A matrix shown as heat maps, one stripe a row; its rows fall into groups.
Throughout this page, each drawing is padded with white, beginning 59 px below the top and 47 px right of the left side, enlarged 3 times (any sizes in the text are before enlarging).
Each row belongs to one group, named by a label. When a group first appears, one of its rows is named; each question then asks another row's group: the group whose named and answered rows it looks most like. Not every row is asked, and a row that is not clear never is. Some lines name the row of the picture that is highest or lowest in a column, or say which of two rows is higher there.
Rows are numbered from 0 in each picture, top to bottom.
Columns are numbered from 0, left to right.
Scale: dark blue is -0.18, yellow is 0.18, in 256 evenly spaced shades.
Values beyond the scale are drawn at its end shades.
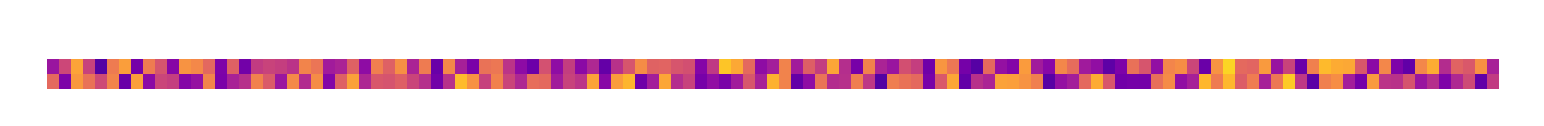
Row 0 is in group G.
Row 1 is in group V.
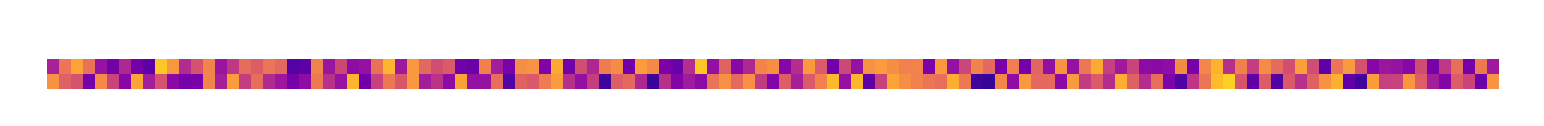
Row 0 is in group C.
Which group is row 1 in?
V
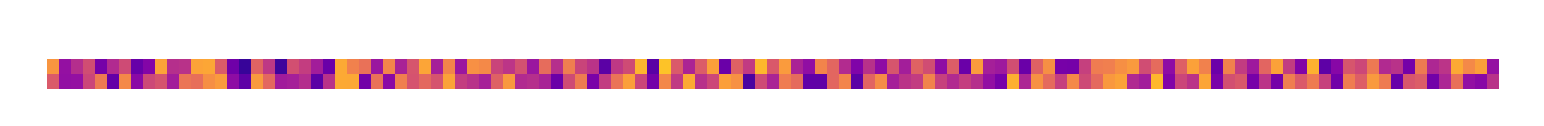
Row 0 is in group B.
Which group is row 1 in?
B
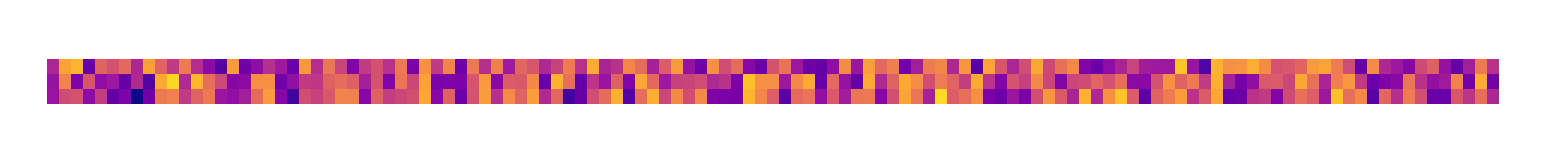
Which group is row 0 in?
G
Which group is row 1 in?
C
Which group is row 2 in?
C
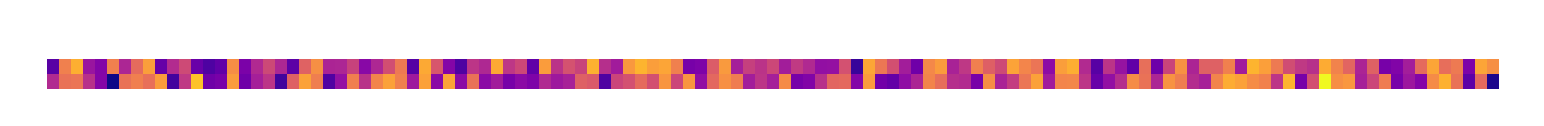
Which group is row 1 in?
G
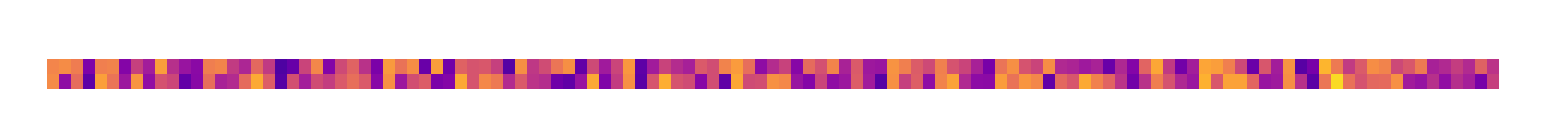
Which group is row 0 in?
V
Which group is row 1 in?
V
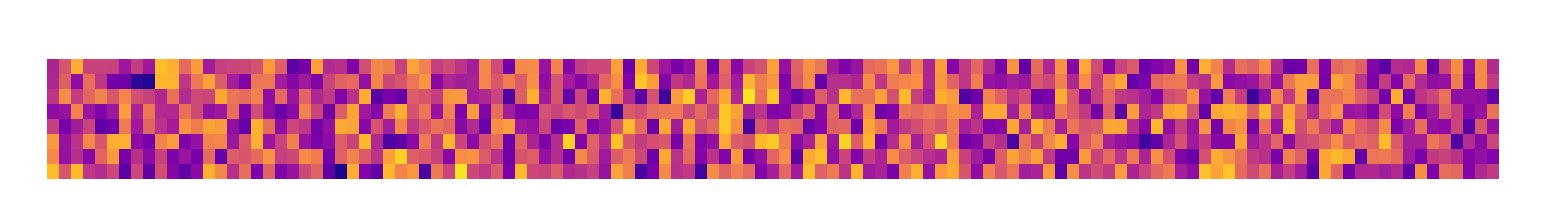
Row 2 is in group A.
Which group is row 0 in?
C
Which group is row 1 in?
C
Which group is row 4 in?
B
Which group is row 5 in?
A
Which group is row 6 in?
V
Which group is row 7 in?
V
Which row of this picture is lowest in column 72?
5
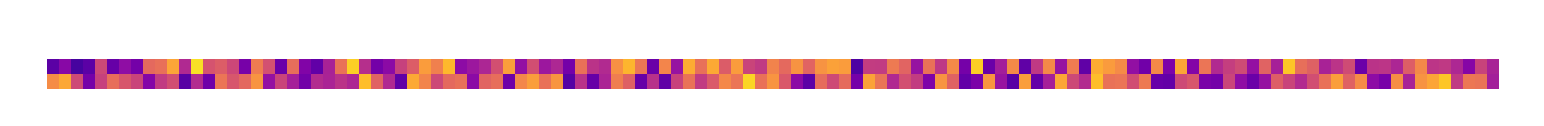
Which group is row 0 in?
B
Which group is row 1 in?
A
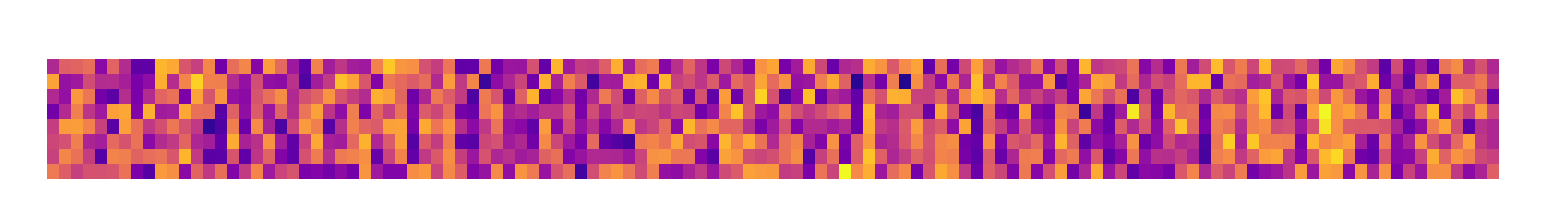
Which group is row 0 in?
C
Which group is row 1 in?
B
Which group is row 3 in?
G
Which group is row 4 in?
G
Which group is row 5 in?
G
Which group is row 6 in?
G
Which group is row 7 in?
A
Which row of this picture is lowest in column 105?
7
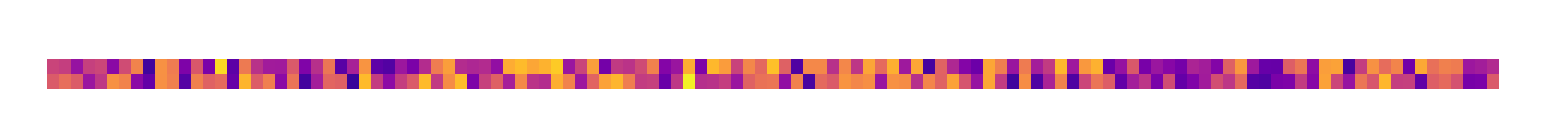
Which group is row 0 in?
A
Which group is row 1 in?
A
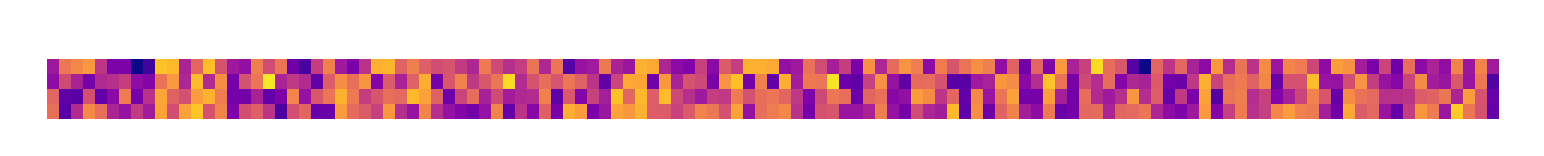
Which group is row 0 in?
C
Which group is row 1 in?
B
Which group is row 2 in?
B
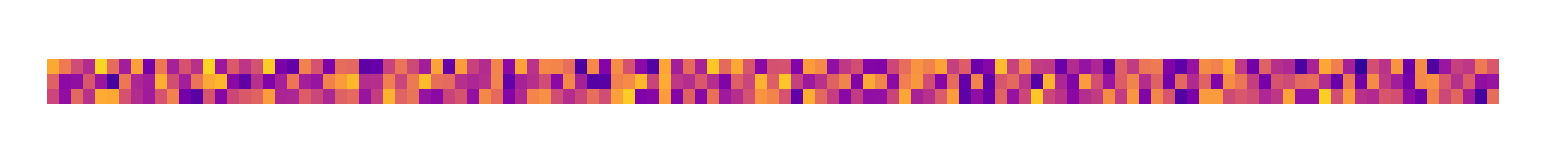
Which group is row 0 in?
V
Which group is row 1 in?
B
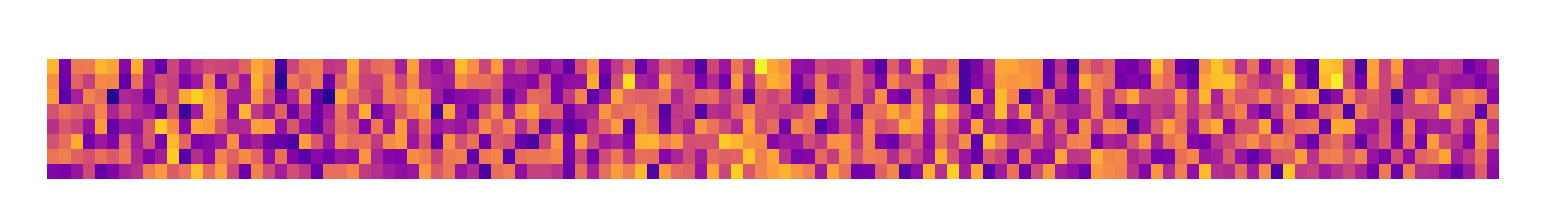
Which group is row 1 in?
V
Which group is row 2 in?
B
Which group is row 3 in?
A
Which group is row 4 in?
C
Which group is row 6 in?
A
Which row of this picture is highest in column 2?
5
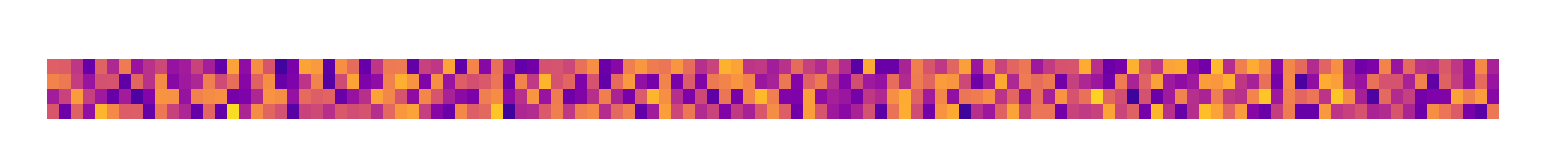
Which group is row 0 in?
G
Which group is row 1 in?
V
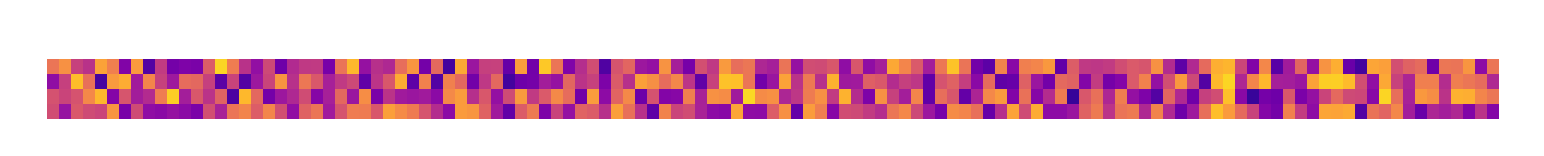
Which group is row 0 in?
V
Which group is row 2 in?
A
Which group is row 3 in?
V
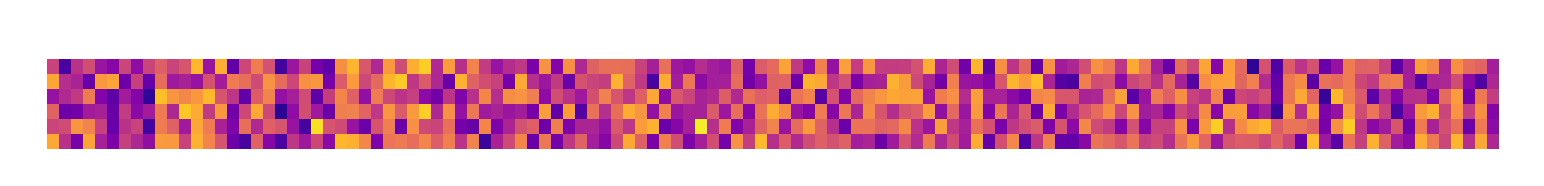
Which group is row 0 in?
B
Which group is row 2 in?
C
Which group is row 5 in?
B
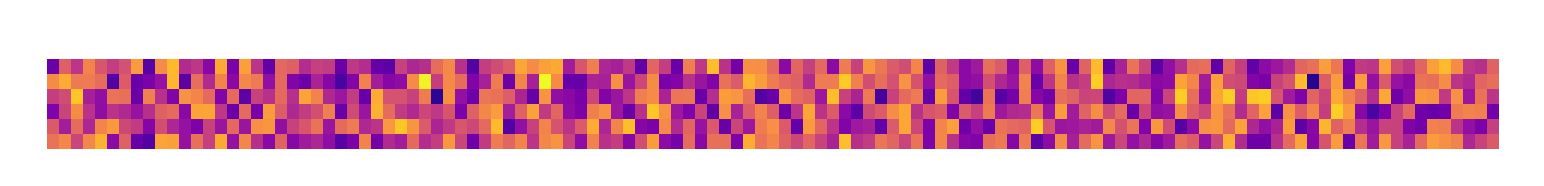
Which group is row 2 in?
G
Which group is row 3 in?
C
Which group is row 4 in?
V
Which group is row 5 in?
A
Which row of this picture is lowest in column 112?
2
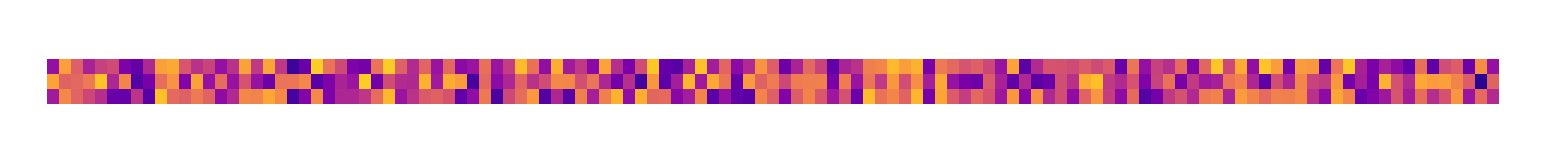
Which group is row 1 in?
A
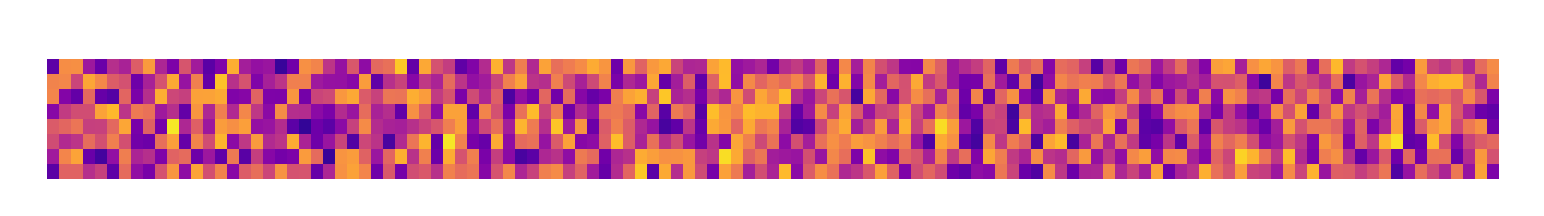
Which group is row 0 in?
G
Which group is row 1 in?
A
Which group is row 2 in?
B
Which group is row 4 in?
A
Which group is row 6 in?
G
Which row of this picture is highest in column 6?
4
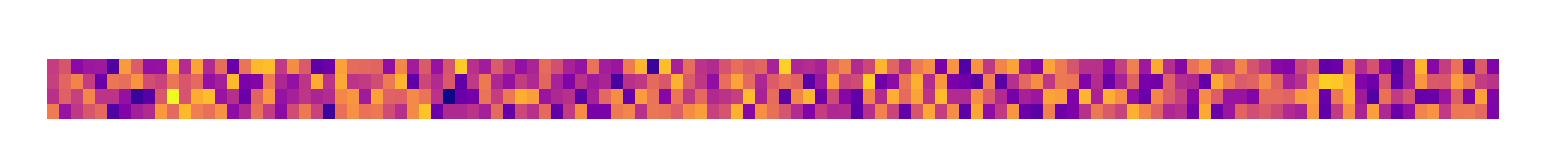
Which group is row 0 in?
B
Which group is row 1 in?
G
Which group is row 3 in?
B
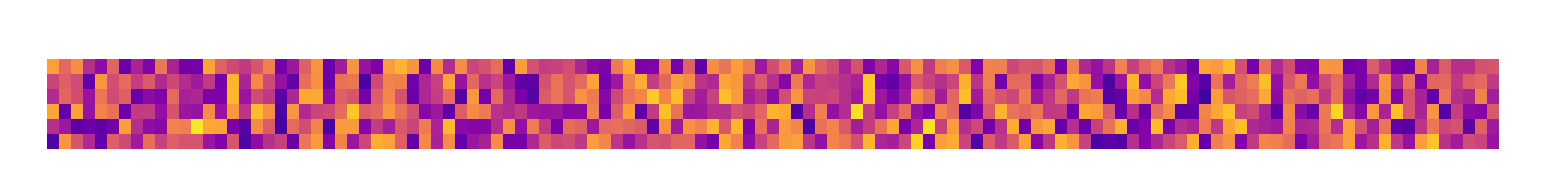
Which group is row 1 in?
G
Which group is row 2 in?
G
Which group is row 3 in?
V
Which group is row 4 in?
B
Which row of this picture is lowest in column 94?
3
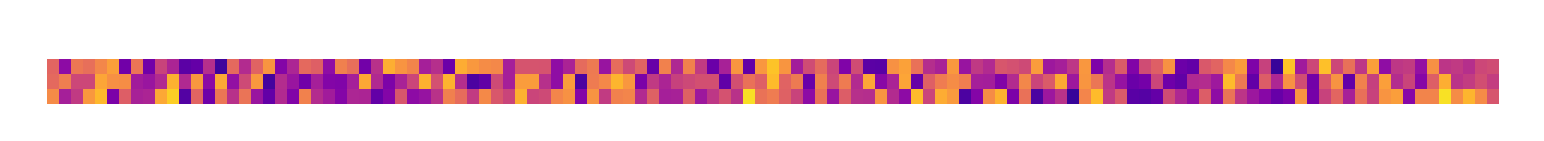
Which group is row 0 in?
V
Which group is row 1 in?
A
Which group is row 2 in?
A
